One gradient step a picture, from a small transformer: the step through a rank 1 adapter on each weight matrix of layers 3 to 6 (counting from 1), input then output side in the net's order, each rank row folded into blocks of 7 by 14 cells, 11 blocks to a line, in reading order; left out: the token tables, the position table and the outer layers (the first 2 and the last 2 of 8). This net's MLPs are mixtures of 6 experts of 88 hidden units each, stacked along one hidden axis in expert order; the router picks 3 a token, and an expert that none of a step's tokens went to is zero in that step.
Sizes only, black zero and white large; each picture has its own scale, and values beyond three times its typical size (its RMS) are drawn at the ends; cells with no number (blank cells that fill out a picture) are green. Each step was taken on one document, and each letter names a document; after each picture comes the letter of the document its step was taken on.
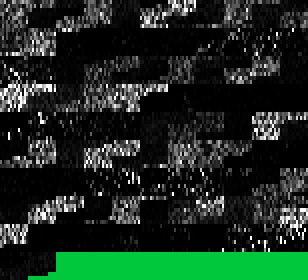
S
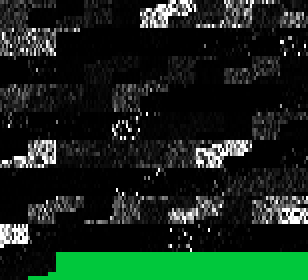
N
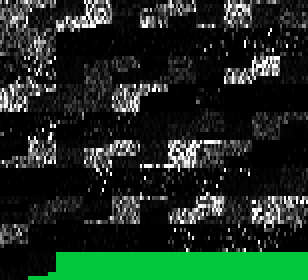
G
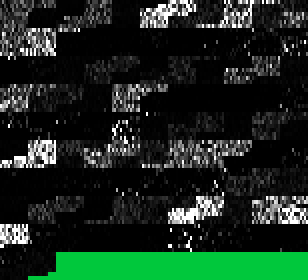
N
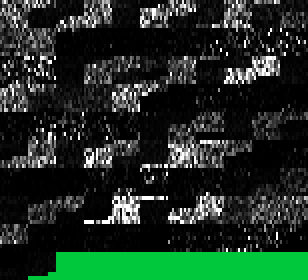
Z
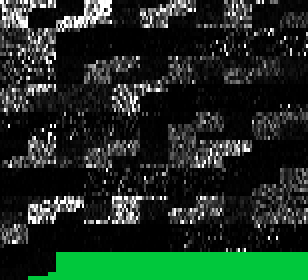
Z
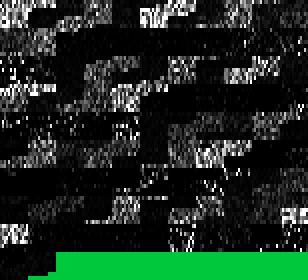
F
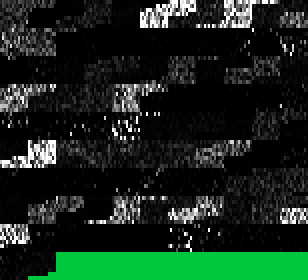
N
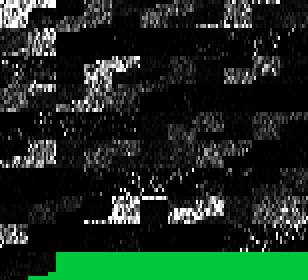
S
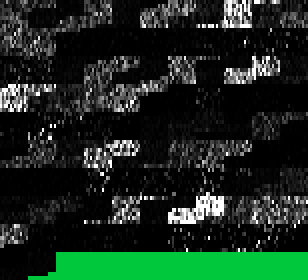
G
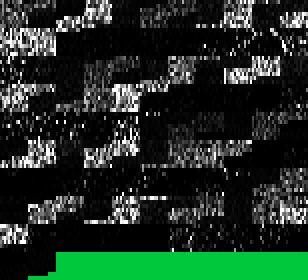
F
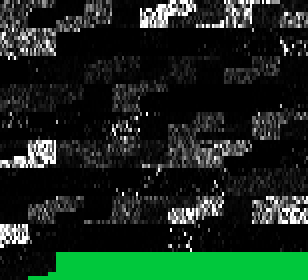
N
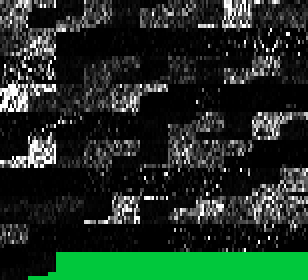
G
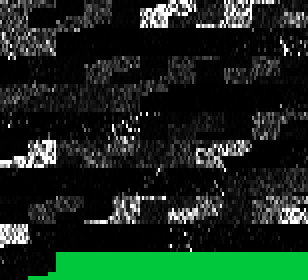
N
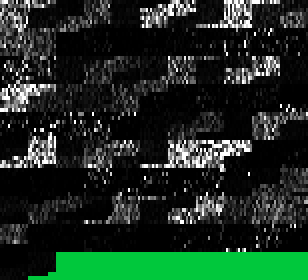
Z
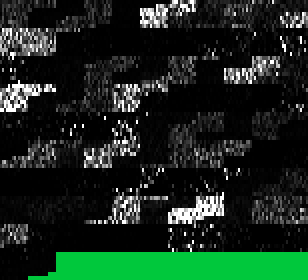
F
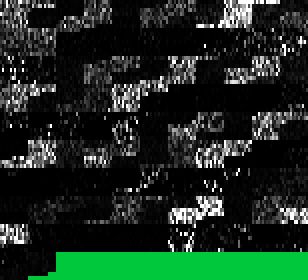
F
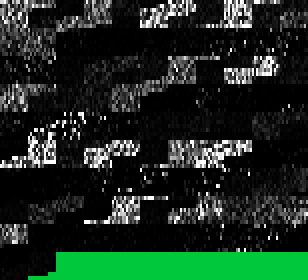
Z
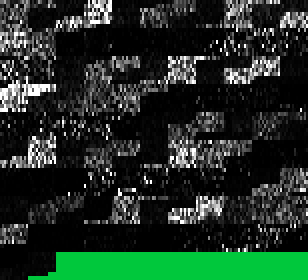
Z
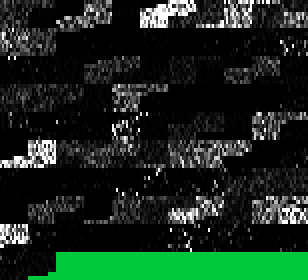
N
